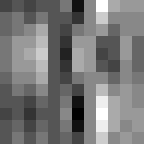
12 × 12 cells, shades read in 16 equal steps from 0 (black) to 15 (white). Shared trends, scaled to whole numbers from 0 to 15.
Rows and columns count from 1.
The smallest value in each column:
4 5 3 5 5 2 0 8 4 4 8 6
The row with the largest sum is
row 5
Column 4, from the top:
5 7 10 11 12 11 10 8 6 5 6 7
